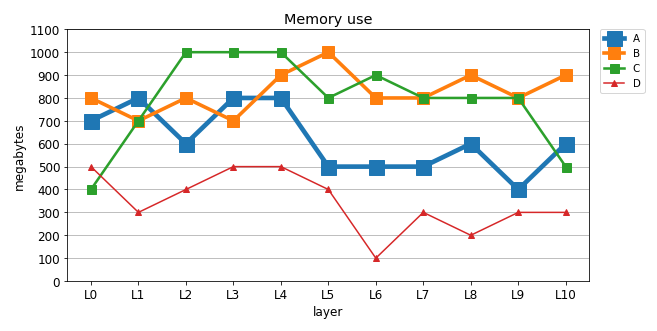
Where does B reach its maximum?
L5
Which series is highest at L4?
C
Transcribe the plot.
Title: Memory use
x-axis: layer, ticks L0 L1 L2 L3 L4 L5 L6 L7 L8 L9 L10
y-axis: megabytes, ticks 0 100 200 300 400 500 600 700 800 900 1000 1100
Legend: A, B, C, D
Values:
A: 700 800 600 800 800 500 500 500 600 400 600
B: 800 700 800 700 900 1000 800 800 900 800 900
C: 400 700 1000 1000 1000 800 900 800 800 800 500
D: 500 300 400 500 500 400 100 300 200 300 300
